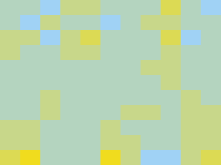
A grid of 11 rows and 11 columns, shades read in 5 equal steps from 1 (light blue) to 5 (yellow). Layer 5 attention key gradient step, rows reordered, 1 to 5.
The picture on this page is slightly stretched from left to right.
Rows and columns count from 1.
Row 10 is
3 3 2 2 2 3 3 2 2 3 3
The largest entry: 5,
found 2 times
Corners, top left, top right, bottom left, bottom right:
2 1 4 4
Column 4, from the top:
3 2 3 3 2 2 2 2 2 2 2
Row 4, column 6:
2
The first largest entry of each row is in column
9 3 5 1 8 9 3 3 1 1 2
